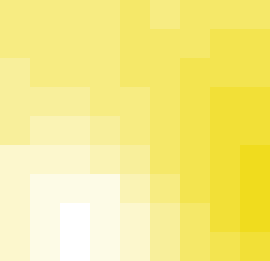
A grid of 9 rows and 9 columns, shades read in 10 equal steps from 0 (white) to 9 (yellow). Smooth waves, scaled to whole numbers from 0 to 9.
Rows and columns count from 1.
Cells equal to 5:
16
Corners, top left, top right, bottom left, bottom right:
5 6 2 8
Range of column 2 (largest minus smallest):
4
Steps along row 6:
same same up up up up up up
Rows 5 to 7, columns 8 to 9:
8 8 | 8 9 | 8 9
